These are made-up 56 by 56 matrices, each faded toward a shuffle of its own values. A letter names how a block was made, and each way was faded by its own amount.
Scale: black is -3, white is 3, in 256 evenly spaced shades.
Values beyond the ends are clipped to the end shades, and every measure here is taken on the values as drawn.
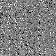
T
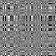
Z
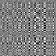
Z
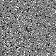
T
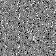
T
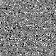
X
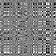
Z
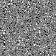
T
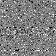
X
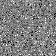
X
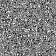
X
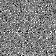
X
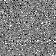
X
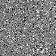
T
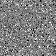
X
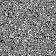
X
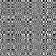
Z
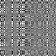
Z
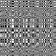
Z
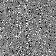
T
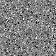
T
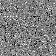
X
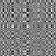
Z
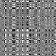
Z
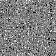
T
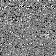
X
